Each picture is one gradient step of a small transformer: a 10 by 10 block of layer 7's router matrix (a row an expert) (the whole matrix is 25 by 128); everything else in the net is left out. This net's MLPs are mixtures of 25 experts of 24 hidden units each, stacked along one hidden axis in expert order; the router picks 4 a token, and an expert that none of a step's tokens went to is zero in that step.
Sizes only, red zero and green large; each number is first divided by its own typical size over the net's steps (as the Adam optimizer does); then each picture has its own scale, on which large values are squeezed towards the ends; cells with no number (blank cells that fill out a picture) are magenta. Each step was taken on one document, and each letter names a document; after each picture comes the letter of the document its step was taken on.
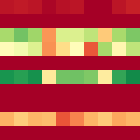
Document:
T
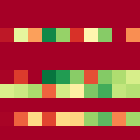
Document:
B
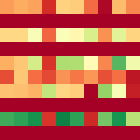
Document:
B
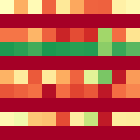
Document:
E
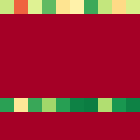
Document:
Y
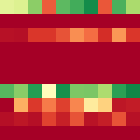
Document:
E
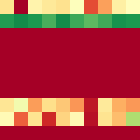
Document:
Y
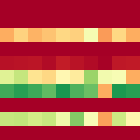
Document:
B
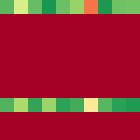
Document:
Y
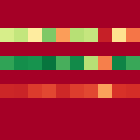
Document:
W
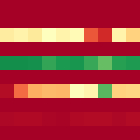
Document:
W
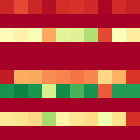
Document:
B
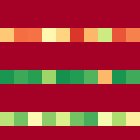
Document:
E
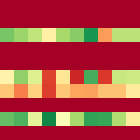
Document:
B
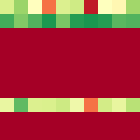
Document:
Y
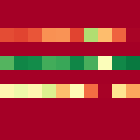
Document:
W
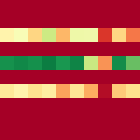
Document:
W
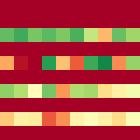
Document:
W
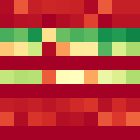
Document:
E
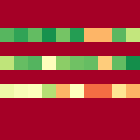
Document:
W
